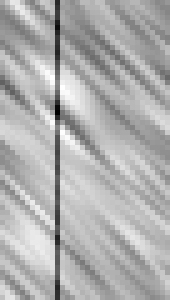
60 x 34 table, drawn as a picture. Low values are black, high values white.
Histogram: skewed, a long tail of low values. Average level on the scale: 70%. Odd lines: column 12.
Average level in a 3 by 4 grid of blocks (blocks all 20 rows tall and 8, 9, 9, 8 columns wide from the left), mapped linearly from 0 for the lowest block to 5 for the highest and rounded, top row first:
1 1 0 0 / 3 3 3 2 / 5 2 3 3
